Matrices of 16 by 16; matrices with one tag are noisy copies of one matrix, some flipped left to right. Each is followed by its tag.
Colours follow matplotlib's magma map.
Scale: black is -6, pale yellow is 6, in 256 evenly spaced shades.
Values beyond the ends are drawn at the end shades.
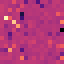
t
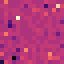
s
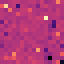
s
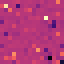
s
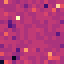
s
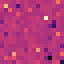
s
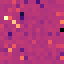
t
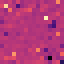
s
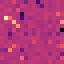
t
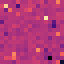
s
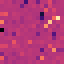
t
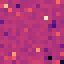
s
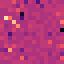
t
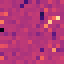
t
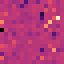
t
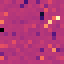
t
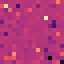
s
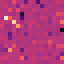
t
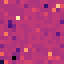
s
